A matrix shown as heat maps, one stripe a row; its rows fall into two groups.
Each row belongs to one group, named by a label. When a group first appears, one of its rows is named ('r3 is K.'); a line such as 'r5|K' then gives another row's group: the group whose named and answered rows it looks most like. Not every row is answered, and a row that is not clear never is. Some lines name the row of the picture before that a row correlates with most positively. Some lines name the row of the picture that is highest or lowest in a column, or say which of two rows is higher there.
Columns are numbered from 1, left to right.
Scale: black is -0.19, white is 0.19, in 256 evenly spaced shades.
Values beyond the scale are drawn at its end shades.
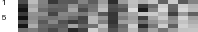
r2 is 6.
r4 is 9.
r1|9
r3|6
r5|6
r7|6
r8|6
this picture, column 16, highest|1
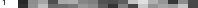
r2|9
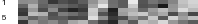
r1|6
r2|6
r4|9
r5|6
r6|9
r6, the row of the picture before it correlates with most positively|2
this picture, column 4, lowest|1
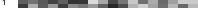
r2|9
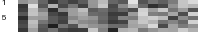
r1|6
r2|6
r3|9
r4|9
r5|9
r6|9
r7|9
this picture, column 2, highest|2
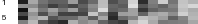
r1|6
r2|6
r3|6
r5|9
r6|9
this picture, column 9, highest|3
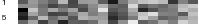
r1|9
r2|6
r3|6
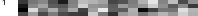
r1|9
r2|9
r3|6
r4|6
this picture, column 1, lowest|3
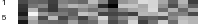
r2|9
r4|9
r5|6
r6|6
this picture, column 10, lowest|2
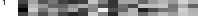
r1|6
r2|9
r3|6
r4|6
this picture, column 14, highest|2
